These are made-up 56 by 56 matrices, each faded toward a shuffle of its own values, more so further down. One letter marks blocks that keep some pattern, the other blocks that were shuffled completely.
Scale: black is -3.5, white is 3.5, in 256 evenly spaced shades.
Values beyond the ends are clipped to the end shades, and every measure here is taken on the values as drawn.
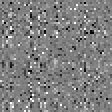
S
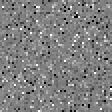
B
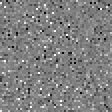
B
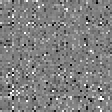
S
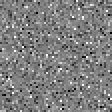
B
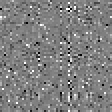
S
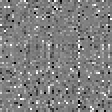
S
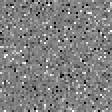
B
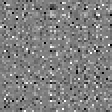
S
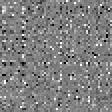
S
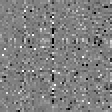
S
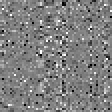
S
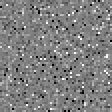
B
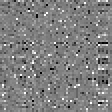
S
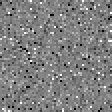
B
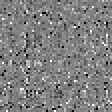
S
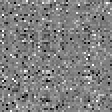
S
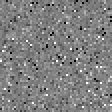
B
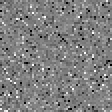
B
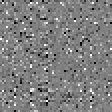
S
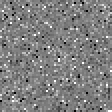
B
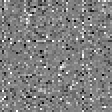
S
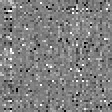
S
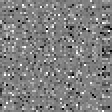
S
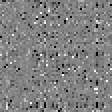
S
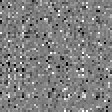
S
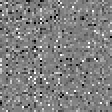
S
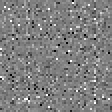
S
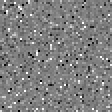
B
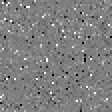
B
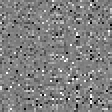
S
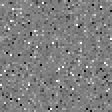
B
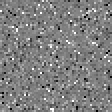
B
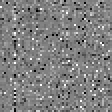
S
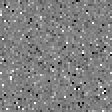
B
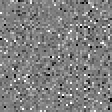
S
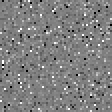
B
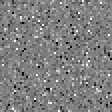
B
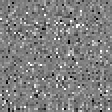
S
